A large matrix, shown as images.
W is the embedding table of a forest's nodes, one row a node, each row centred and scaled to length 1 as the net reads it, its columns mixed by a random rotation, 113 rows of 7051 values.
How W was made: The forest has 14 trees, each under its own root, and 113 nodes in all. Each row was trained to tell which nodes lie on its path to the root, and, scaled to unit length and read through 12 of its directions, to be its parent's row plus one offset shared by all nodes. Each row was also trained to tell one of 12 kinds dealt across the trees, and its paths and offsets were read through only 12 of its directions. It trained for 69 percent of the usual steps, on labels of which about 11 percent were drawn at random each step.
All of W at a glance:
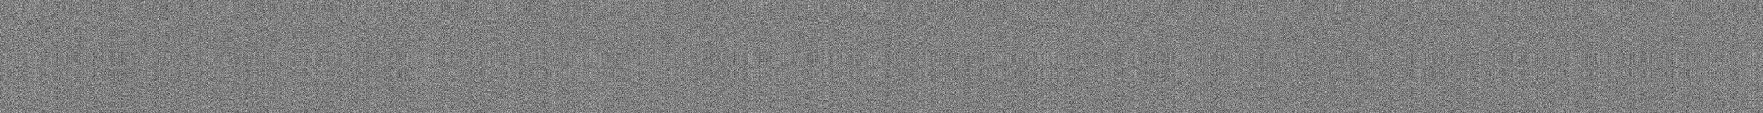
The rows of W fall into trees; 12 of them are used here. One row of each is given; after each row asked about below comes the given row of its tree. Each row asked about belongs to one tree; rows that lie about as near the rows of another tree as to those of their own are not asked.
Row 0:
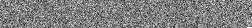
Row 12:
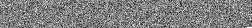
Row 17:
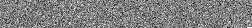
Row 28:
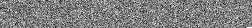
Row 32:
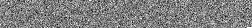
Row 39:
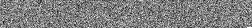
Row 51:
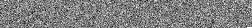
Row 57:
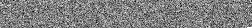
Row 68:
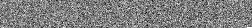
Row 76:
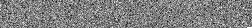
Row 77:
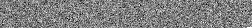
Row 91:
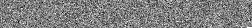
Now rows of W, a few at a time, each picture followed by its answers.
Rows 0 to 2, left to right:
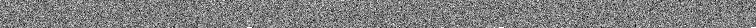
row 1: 17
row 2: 68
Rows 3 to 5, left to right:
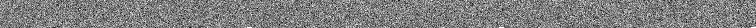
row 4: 17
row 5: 51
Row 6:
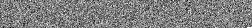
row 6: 51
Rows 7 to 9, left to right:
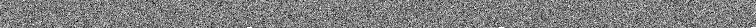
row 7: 57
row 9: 51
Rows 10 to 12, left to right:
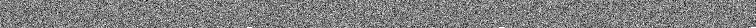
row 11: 28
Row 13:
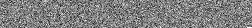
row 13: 39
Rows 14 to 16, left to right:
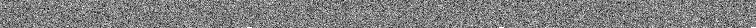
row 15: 12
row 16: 32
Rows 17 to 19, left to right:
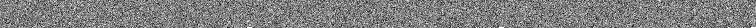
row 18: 51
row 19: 51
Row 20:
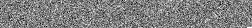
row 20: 77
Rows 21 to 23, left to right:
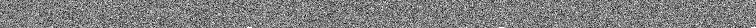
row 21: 77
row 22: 39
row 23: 39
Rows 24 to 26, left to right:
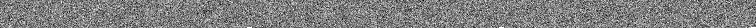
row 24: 77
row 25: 51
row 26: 68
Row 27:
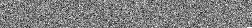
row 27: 28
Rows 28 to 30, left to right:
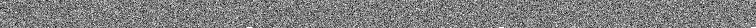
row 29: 32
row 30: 91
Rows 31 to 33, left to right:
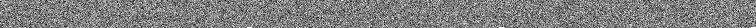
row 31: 77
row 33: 51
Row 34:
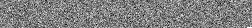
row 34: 77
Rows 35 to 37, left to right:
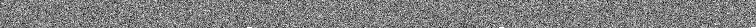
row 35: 51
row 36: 28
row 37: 32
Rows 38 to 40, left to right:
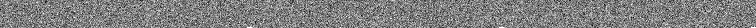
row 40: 39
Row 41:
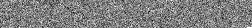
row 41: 77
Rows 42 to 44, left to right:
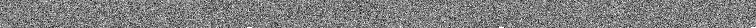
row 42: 57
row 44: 17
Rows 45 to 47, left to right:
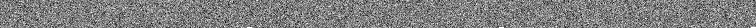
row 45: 28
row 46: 51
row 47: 77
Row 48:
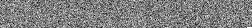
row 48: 68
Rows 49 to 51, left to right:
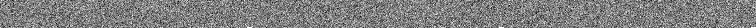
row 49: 32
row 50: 17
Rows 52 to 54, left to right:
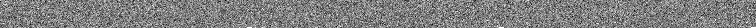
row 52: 77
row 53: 76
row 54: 76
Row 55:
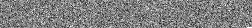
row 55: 77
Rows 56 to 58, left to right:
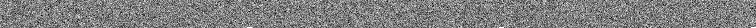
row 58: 17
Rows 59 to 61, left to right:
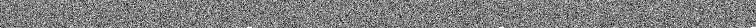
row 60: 76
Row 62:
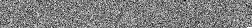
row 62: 28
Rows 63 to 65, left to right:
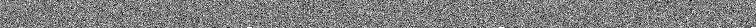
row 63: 17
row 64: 28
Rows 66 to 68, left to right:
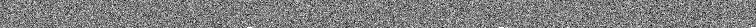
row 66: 76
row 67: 39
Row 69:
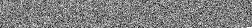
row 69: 17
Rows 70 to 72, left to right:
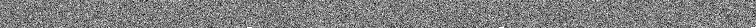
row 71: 28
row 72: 32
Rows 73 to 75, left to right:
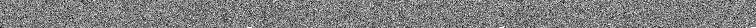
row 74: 17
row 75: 17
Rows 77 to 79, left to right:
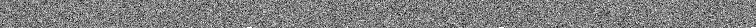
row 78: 68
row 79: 28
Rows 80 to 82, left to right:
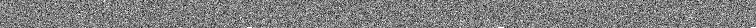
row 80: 28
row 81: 91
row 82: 0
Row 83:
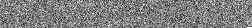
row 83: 0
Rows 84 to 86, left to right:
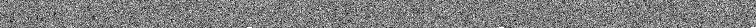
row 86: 0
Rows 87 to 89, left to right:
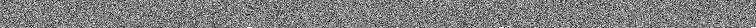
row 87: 76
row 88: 76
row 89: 68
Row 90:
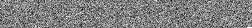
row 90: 51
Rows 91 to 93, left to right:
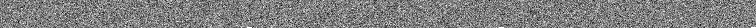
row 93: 28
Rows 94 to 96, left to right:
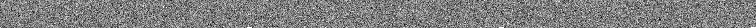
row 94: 51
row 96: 17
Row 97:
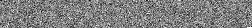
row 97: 68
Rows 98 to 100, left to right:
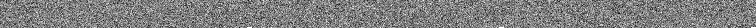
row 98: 28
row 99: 77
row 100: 39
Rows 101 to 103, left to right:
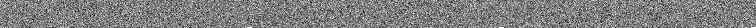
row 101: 12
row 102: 0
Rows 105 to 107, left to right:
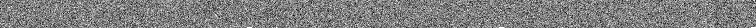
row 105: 77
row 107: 57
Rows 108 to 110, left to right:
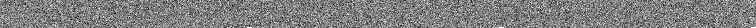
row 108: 39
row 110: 32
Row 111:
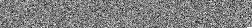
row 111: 32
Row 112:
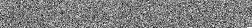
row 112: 17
